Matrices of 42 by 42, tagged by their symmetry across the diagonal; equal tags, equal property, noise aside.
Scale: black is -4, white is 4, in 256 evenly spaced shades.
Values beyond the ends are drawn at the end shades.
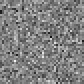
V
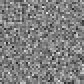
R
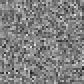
V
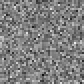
R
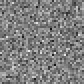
R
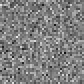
V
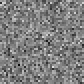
V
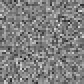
R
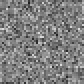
R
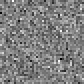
R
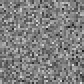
V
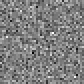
R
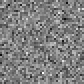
V
